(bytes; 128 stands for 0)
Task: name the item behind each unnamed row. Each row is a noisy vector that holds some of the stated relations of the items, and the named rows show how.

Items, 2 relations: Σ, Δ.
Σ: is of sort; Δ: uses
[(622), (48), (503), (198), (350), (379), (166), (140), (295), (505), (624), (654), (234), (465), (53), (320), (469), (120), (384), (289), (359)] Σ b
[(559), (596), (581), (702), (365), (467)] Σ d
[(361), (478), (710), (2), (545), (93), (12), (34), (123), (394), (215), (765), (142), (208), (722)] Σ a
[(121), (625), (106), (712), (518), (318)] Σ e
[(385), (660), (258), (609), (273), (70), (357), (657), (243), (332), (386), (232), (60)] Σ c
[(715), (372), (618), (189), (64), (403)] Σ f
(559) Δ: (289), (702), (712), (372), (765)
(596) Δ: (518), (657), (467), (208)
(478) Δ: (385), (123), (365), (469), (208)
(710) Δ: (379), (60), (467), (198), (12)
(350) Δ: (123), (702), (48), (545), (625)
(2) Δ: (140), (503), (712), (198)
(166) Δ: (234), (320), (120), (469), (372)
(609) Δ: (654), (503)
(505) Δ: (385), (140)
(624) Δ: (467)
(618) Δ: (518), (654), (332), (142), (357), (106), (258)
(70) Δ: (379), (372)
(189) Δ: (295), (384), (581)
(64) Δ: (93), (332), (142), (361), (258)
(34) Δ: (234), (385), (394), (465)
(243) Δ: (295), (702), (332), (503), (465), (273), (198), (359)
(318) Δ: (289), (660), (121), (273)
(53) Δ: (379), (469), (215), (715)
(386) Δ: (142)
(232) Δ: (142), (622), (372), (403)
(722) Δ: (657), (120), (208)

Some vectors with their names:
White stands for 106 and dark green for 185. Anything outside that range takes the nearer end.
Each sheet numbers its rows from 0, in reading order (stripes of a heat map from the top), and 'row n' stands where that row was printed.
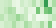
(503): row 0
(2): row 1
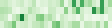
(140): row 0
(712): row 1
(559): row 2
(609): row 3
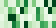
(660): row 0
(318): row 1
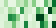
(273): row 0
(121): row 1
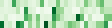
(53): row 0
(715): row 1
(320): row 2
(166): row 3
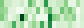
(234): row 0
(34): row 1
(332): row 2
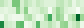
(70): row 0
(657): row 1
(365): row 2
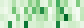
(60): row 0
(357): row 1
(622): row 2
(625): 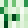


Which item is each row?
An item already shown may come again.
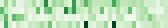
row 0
(123)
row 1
(2)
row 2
(609)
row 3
(232)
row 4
(232)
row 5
(372)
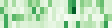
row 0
(123)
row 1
(142)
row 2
(624)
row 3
(478)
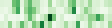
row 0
(710)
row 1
(394)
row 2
(596)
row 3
(702)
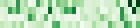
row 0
(609)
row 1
(295)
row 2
(64)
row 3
(198)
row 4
(318)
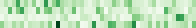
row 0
(243)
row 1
(2)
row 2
(232)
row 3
(467)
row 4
(166)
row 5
(379)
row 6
(765)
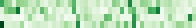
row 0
(386)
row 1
(518)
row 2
(722)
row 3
(469)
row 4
(505)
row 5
(618)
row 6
(120)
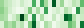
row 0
(385)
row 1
(350)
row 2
(289)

